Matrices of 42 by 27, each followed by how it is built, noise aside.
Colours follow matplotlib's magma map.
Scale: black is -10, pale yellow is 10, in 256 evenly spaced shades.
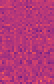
low rank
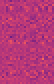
low rank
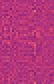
low rank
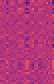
low rank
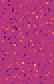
sparse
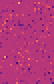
sparse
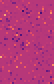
sparse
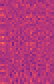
low rank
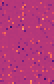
sparse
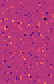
sparse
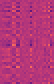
low rank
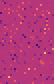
sparse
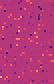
sparse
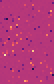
sparse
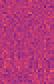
low rank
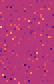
sparse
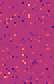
sparse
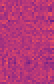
low rank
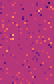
sparse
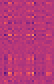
low rank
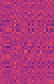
low rank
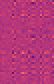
low rank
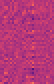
low rank
